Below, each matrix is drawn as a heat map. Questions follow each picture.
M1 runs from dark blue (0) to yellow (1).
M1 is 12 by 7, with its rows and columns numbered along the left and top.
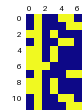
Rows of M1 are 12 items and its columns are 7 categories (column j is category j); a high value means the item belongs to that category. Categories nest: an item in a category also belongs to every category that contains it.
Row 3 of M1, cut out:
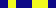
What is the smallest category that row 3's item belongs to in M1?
4
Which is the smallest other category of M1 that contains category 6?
5
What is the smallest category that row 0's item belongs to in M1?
4
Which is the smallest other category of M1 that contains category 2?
0
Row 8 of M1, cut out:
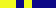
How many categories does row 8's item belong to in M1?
3
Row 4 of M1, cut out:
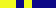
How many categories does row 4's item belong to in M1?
3
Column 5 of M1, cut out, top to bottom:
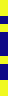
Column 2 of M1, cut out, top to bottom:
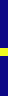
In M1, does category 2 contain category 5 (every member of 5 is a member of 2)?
no
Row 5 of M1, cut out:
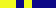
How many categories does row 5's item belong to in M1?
3
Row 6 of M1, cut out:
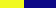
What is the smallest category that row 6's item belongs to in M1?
2
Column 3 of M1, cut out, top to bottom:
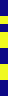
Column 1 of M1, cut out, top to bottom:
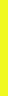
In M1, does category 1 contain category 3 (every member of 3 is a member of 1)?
yes
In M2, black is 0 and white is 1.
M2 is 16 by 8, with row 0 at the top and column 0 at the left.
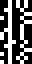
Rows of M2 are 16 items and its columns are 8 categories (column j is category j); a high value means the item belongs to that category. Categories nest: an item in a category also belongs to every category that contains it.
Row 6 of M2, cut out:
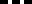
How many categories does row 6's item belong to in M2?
2
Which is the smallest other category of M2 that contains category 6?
2
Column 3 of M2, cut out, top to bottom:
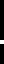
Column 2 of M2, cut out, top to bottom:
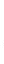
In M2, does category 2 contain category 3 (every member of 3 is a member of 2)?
yes
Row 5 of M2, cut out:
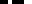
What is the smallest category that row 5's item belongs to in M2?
7
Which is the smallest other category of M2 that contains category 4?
6
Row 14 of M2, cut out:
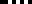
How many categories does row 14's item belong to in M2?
3
